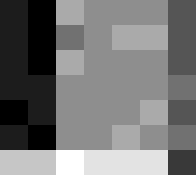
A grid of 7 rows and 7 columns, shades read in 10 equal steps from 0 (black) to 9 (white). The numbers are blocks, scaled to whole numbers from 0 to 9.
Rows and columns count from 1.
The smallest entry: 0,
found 5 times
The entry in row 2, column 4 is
5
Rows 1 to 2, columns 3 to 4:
6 5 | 4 5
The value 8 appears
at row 7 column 4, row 7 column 5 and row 7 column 6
